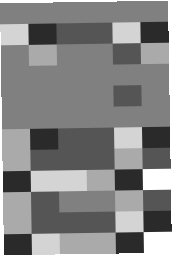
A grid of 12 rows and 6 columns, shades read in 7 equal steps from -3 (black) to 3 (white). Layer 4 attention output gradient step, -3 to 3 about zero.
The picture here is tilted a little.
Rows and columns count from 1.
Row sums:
0 -2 1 0 -1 0 -3 -2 4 0 -2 3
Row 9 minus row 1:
-2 2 2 1 -2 3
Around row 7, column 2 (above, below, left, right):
0 -1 1 -1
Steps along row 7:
down up same up down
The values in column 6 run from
-2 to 3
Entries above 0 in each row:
0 2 2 0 0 0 2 2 4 2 2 4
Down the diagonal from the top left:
0 -2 0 0 -1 0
